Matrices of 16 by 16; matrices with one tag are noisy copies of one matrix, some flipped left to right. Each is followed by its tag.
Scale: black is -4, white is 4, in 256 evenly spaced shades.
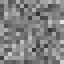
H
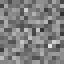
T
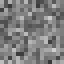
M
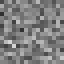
T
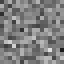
T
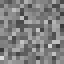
T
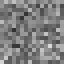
H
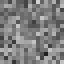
M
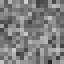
M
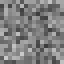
H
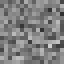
T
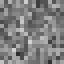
M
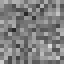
H
